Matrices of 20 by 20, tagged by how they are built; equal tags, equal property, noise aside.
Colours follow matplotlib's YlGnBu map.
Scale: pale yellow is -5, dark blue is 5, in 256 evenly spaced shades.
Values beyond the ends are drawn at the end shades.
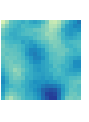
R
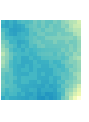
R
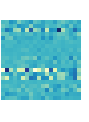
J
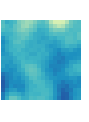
R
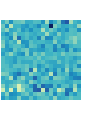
J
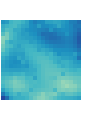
R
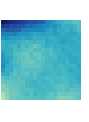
R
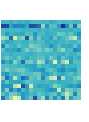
J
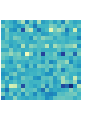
J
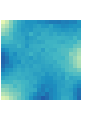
R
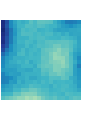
R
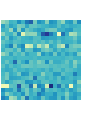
J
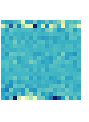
J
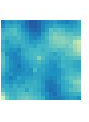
R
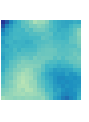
R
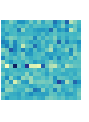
J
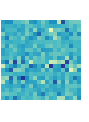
J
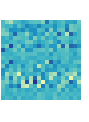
J
